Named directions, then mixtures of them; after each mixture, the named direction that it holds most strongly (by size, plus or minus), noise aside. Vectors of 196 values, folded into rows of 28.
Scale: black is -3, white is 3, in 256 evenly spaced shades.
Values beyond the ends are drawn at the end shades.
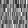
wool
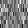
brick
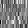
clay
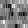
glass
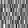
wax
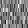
brick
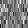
brick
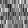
brick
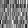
wool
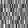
wax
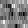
glass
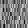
wax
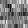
glass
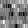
glass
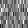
brick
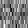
wax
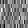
wax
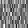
wax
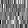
clay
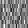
wax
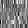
clay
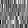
clay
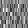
wax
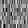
wax
